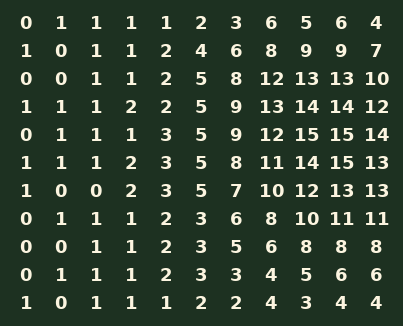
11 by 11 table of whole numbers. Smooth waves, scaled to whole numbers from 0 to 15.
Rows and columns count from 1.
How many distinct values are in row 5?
8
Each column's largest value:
1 1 1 2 3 5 9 13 15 15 14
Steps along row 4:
same same up same up up up up same down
